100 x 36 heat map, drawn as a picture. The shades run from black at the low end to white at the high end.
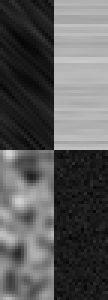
It is made of 2 by 2 panels. Panel 1,1: very low, slanting down to the right, faint in contrast. Panel 1,2: high, streaked across, faint in contrast. Panel 2,1: middling, blotchy, strong in contrast. Panel 2,2: very low, fine-grained, faint in contrast.
